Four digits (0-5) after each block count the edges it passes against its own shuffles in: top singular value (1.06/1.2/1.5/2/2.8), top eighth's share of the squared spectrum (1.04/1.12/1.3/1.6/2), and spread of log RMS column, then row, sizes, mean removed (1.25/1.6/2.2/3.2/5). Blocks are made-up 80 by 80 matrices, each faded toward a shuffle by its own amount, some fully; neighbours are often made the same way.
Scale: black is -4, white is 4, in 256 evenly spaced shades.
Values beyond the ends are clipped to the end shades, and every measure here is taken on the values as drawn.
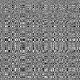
5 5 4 4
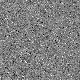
1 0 0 0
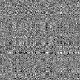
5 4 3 3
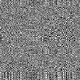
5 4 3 3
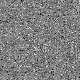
2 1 0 0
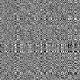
5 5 3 3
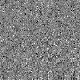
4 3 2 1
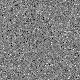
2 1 0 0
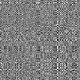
5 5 3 3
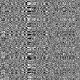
5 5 3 3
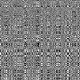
5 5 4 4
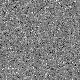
0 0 0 0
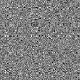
4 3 2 2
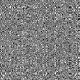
4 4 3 2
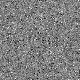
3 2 0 0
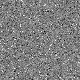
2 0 0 0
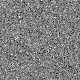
1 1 0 0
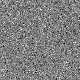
2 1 0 0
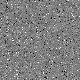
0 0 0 0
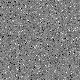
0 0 0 0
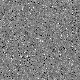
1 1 1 0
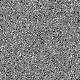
0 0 0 0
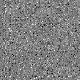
3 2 1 1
